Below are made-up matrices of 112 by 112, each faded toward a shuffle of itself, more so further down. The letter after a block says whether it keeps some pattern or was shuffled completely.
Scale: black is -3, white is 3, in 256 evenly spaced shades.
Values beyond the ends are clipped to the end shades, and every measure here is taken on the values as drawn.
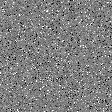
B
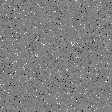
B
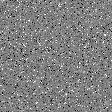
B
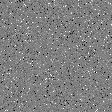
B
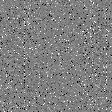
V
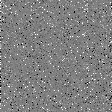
V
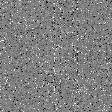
V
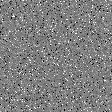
B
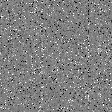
V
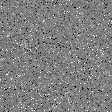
B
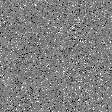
V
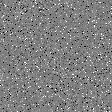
B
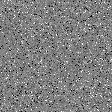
B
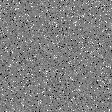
B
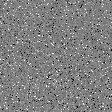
B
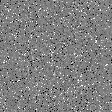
V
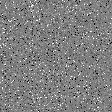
V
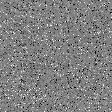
V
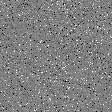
B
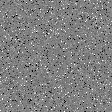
B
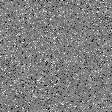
B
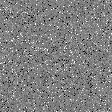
V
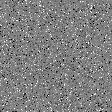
B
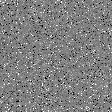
V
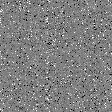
V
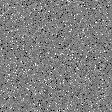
B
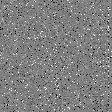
V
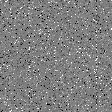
V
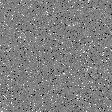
B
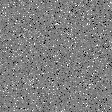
B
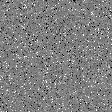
V
